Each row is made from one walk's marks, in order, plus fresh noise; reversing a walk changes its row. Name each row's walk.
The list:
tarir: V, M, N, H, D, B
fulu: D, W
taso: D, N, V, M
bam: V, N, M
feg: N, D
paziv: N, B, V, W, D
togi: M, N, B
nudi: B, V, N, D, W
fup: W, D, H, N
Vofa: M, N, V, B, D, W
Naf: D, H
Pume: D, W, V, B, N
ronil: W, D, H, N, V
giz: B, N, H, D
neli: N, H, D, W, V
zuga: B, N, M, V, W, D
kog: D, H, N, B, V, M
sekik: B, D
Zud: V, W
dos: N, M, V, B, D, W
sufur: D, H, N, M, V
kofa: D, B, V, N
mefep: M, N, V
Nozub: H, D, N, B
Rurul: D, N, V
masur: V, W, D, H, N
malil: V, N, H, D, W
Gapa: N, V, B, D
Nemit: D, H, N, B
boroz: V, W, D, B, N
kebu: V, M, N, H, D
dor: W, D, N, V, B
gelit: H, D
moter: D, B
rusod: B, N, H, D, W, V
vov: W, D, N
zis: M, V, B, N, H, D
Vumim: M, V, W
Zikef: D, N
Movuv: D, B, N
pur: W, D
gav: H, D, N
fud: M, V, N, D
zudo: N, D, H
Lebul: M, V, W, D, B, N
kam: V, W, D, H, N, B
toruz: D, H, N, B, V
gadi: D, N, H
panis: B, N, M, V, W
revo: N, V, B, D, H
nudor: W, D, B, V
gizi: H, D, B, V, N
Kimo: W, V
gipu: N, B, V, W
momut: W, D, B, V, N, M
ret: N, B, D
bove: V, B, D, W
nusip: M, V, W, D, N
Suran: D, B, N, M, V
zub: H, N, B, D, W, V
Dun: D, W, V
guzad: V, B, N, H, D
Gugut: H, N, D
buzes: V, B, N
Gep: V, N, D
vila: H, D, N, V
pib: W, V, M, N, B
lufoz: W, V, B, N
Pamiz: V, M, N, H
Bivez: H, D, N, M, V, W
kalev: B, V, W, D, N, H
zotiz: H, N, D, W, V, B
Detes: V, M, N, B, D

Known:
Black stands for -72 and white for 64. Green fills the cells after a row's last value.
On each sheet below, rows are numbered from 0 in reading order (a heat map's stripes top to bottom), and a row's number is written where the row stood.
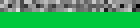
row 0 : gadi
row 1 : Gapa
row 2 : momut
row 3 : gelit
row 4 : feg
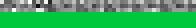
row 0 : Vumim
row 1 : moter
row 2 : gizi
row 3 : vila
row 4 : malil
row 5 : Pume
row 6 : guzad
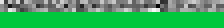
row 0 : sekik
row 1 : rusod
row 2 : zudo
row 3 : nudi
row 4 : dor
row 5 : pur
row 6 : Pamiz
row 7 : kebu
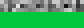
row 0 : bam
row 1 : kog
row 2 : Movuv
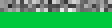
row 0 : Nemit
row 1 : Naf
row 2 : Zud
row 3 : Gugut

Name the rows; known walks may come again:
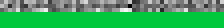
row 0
gadi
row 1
vov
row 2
vila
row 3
Lebul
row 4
pur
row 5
gelit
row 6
fup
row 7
Nozub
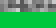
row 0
ronil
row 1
tarir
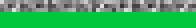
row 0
taso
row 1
toruz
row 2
Bivez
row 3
bam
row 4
Rurul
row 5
Suran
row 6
fud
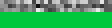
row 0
guzad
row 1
sekik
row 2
buzes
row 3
nudor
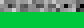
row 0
dos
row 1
zis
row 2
feg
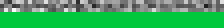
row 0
Zud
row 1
bove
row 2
Naf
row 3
gipu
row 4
sufur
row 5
zuga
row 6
kam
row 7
giz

